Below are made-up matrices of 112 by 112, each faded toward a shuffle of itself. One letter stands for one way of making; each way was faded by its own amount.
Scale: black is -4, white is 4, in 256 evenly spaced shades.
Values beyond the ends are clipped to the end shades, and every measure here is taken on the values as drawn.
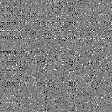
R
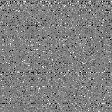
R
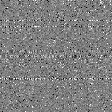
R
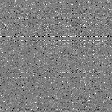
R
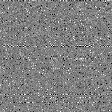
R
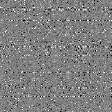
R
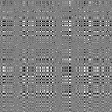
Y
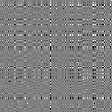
Y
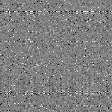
R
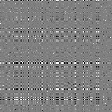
Y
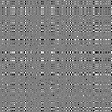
Y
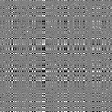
Y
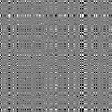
Y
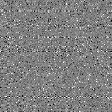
R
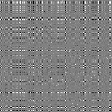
Y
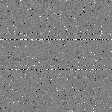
R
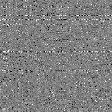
R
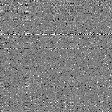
R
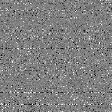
R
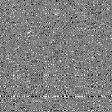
R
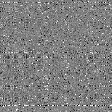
R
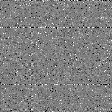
R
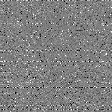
R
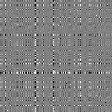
Y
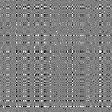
Y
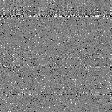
R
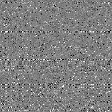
R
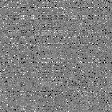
R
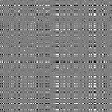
Y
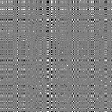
Y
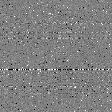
R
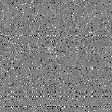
R
